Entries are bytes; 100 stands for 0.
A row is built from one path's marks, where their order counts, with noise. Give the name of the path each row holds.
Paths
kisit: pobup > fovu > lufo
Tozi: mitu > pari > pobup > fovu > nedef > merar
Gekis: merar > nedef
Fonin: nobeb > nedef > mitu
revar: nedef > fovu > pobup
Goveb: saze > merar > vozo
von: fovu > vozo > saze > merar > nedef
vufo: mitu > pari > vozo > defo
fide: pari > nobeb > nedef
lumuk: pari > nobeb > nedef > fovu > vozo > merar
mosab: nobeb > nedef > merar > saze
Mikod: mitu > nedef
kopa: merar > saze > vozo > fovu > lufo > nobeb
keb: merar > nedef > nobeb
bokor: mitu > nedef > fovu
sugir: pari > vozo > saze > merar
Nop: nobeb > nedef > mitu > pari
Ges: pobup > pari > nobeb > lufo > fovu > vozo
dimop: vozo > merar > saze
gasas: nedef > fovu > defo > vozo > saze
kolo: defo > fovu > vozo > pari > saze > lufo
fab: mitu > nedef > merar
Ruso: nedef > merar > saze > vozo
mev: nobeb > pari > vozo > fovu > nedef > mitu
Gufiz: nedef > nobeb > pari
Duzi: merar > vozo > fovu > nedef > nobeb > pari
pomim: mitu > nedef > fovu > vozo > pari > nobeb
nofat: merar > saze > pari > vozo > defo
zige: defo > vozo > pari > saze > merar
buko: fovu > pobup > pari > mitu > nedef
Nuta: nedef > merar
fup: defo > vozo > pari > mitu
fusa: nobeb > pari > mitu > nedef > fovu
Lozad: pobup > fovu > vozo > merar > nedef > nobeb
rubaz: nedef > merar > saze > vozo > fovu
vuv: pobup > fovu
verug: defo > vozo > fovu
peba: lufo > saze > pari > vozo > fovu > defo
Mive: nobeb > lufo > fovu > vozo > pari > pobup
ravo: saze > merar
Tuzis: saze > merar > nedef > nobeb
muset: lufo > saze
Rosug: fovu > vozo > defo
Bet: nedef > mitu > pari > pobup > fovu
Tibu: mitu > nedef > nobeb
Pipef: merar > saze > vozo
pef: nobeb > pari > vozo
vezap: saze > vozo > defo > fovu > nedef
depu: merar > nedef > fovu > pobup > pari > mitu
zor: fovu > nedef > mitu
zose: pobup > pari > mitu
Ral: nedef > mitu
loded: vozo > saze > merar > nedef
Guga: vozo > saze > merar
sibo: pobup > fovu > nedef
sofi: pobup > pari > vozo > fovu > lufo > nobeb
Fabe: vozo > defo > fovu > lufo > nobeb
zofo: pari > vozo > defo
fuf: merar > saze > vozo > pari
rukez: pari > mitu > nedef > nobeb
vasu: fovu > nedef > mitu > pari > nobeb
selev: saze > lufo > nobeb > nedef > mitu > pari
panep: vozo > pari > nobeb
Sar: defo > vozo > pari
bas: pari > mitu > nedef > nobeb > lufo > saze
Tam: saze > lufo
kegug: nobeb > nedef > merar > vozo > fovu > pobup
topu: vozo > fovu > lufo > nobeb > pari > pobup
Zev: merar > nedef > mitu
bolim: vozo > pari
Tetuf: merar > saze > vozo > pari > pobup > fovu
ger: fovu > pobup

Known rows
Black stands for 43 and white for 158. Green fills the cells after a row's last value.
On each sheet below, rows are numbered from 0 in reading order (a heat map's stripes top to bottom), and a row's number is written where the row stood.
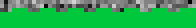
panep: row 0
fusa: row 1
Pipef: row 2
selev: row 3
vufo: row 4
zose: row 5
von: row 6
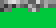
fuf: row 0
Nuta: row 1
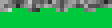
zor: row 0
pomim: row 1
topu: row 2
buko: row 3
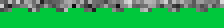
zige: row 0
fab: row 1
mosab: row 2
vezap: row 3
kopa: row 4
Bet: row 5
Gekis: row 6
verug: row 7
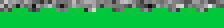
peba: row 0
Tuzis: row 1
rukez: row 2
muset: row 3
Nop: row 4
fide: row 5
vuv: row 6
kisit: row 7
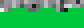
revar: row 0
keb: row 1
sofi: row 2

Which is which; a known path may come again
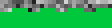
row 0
zor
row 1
bolim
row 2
Nuta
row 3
nofat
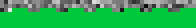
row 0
dimop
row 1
Rosug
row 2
pomim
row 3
Gufiz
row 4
sibo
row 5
Duzi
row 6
Sar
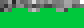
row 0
ravo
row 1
Zev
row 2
rubaz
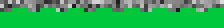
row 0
zige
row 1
Mikod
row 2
kegug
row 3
fuf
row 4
Fabe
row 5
vasu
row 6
vufo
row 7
Bet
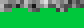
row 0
fup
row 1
kopa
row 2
Tozi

